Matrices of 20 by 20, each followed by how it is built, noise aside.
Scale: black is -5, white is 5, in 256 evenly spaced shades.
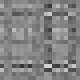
low rank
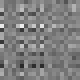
low rank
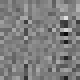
low rank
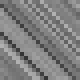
Toeplitz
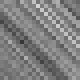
Toeplitz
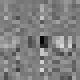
low rank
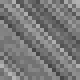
Toeplitz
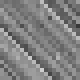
Toeplitz
